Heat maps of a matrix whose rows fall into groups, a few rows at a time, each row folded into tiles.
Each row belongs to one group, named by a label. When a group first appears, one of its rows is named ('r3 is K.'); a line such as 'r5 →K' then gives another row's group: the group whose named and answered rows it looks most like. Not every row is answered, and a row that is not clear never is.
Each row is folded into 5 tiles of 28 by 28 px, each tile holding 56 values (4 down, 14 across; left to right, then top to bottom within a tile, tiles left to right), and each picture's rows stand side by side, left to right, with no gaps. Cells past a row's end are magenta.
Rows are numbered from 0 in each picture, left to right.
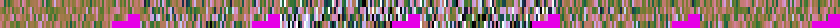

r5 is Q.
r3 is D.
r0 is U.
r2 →D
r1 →U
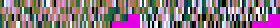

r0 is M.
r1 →D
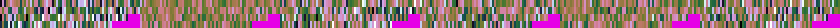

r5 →M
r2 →Q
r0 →Q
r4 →Q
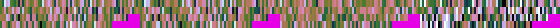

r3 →D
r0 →M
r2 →D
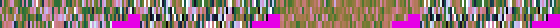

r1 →M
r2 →U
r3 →M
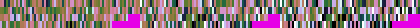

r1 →D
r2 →D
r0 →U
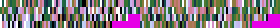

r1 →M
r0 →D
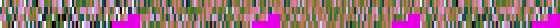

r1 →U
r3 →D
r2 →U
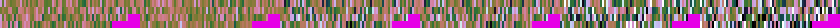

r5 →D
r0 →D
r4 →M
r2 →U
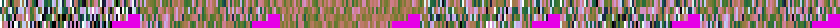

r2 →Q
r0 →D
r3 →M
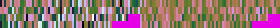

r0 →Q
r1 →D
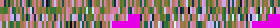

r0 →U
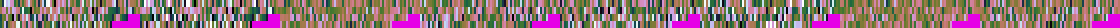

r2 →U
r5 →M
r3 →D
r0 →M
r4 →Q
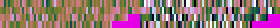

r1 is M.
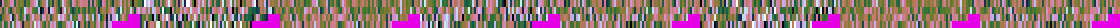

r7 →U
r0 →Q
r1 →M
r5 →Q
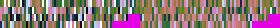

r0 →M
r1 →Q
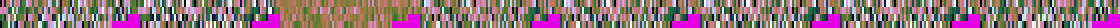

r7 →Q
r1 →M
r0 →Q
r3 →M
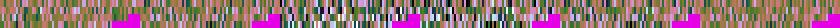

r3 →U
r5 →U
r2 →Q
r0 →Q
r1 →U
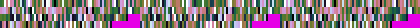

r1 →M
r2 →M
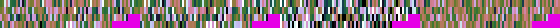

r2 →D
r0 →M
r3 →U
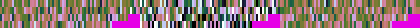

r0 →Q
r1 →D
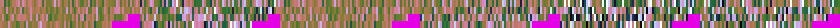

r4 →M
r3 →Q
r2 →U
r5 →M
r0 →U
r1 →Q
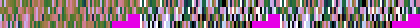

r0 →D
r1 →D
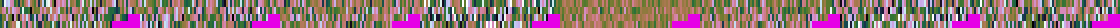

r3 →M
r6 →Q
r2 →U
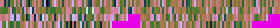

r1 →U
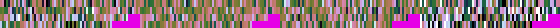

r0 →U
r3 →D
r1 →U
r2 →M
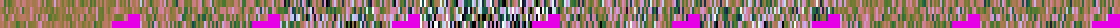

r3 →D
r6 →D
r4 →M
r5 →Q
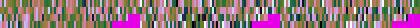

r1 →D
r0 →D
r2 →M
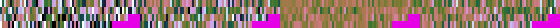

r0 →D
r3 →Q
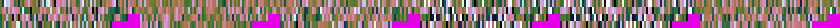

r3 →M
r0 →M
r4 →M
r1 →D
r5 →Q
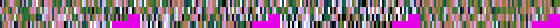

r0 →Q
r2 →D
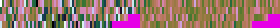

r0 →D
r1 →U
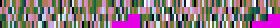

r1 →M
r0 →Q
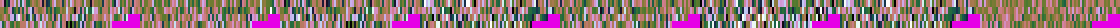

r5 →Q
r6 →M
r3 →M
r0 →U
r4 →Q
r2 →U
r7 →D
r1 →Q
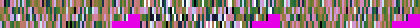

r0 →U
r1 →M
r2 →M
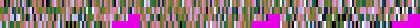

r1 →M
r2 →D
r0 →U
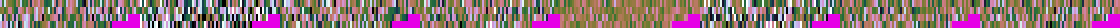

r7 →U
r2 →M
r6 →Q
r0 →D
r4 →U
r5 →M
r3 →M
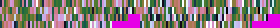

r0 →Q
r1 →M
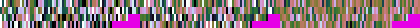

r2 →U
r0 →D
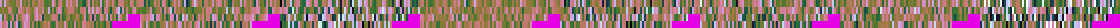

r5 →D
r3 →U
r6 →Q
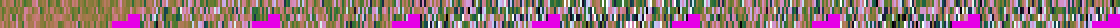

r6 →D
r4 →M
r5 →M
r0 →Q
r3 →Q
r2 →U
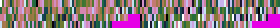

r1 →Q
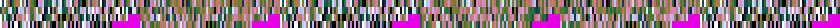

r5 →D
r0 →D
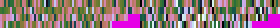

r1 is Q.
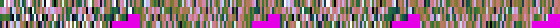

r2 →M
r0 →M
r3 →U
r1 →M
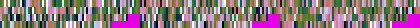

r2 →Q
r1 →Q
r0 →M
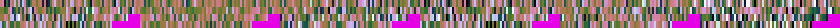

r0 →U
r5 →M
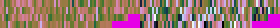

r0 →U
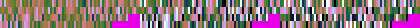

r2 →M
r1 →D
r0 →D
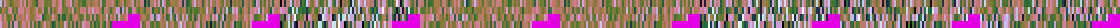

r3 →U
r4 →U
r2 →Q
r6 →U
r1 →U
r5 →Q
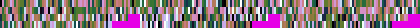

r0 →Q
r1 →D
